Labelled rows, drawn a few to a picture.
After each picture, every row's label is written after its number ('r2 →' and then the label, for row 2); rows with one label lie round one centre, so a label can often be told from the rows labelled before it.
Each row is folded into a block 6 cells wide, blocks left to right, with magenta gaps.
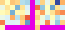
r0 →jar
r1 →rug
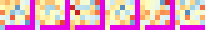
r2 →jar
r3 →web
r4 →rug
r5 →jar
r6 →rug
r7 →jar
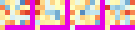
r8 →rug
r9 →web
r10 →jar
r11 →rug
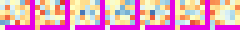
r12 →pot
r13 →rug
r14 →jar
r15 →jar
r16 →jar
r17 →pot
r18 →web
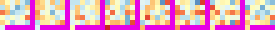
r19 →jar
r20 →web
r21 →pot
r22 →rug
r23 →pot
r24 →rug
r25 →rug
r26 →jar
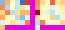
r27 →rug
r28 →web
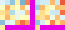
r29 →pot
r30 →pot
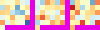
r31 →jar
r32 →pot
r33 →rug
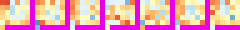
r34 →web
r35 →web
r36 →web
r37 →pot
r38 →pot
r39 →web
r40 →web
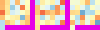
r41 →web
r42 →rug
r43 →jar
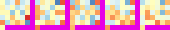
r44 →jar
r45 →rug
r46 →rug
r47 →pot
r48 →pot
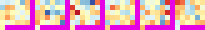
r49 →pot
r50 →jar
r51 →rug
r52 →pot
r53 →rug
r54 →web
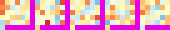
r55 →web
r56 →rug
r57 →jar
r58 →pot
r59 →web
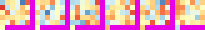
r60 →rug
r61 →jar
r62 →pot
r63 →pot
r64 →rug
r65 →web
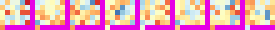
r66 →rug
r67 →pot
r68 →rug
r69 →jar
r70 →pot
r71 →pot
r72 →rug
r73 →web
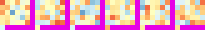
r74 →web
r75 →pot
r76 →jar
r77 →pot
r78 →pot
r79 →pot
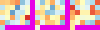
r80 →jar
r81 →jar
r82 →rug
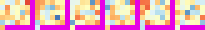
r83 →pot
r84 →web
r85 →pot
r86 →pot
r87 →web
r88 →jar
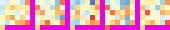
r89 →pot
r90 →rug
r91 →pot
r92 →rug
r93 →rug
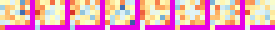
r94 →pot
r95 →web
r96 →web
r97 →jar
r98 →web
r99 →pot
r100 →pot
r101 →web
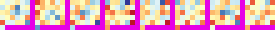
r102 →jar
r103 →web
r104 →jar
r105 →rug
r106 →rug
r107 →rug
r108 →jar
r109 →rug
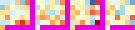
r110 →pot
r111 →pot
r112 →rug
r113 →jar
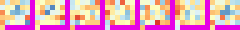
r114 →jar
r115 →jar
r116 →pot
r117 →web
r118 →pot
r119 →web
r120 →jar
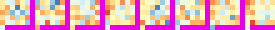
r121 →jar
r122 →rug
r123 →pot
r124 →web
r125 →jar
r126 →pot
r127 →web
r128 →web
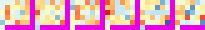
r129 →pot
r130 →web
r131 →pot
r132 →web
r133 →jar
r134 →jar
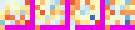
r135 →pot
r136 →rug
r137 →web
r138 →rug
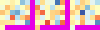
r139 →jar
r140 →rug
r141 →jar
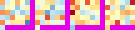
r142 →jar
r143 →jar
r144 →web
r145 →rug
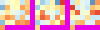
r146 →pot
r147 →pot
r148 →rug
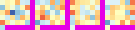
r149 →jar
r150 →pot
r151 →web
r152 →pot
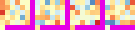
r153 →web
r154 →pot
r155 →rug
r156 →pot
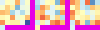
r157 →jar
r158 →pot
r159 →web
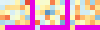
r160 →pot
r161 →jar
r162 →pot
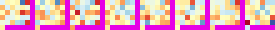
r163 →rug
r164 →pot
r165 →rug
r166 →jar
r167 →pot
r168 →jar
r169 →pot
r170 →jar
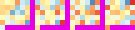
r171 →jar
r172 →rug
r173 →rug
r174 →rug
